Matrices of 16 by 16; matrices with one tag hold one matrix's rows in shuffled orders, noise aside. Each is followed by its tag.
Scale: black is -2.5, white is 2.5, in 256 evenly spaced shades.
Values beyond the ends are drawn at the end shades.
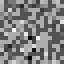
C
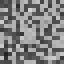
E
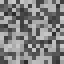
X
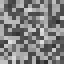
C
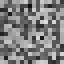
X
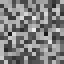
C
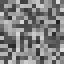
X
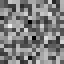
X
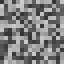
X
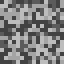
X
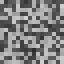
X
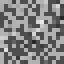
C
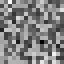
C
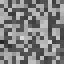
C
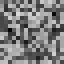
X
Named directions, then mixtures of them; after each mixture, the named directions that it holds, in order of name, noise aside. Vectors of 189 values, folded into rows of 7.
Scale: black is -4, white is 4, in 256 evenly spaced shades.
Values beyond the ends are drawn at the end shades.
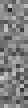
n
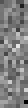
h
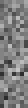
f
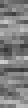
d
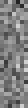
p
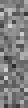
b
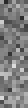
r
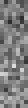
f, h, r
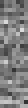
d, h, n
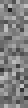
n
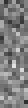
h, r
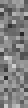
b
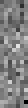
h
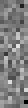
h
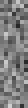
p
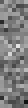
d, h, r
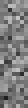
f, n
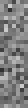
n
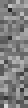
f, n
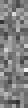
d, f, p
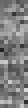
b, d, h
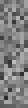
b, f, r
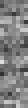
d, f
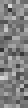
n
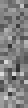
f, p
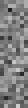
f, n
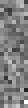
b, h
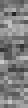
b, d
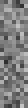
b, p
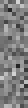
n, p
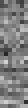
d, h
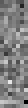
d, h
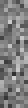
f, p
